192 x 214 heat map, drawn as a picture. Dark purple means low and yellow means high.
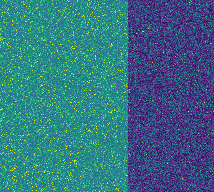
On average the colour sits 40% of the way up the scale. The left part is higher, up to a seam about 60% of the way across. There are no regular stripes.
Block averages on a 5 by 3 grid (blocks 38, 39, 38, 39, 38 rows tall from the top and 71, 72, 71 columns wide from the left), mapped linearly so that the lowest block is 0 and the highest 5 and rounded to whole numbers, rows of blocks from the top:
5 4 0
5 4 0
5 4 0
5 4 0
5 4 0
